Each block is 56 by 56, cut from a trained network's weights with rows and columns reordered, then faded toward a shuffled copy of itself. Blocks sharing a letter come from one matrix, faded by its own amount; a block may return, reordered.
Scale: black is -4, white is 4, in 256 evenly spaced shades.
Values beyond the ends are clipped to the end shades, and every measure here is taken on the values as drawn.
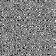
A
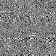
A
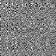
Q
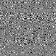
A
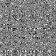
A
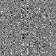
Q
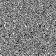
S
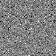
S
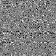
A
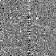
Q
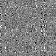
Q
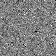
S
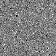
S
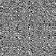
Q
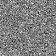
S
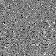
S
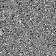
S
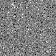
S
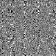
Q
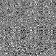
A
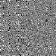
Q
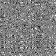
A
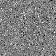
S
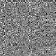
Q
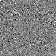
S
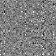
Q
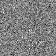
S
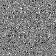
S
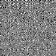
A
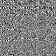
A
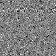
S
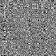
Q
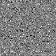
S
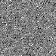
S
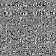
A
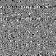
A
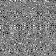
A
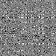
A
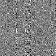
Q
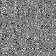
A
